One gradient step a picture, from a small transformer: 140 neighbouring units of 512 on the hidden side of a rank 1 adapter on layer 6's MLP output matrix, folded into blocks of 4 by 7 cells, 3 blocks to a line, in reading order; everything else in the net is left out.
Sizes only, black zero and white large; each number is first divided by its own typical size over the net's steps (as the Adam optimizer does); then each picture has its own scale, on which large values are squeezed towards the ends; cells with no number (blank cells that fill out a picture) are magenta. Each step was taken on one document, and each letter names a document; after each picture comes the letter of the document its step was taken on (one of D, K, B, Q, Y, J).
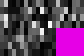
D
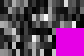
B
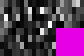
D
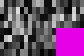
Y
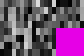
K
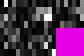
B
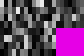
Y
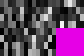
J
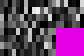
K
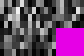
Y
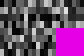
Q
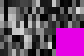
K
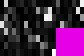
B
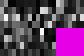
D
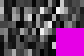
D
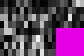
J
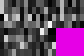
D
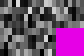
Q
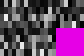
J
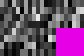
Y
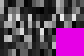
Y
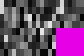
D
